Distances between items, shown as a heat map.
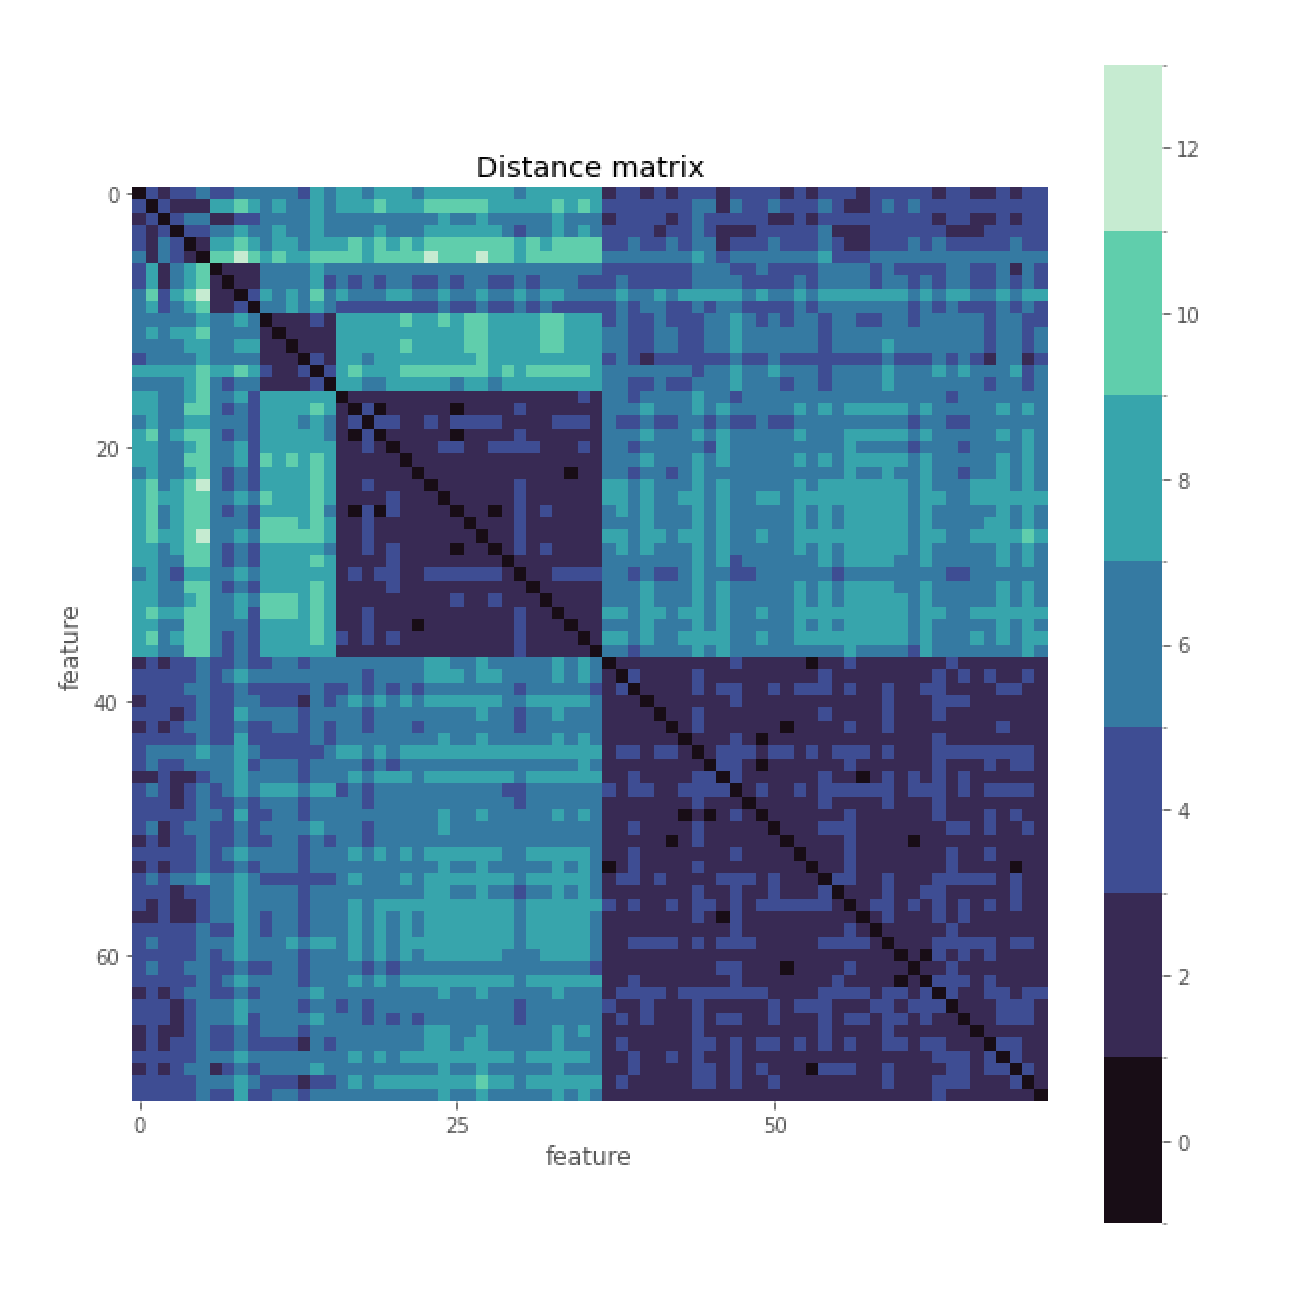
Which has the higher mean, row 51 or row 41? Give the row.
41
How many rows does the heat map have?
72
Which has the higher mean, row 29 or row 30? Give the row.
29
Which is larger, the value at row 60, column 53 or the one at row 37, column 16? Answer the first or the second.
the second
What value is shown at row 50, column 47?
2
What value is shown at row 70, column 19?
8
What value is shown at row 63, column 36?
6
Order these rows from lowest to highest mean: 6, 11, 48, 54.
48, 54, 6, 11
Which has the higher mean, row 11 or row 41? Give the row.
11
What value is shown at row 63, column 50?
2
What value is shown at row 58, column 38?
2
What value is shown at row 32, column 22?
2
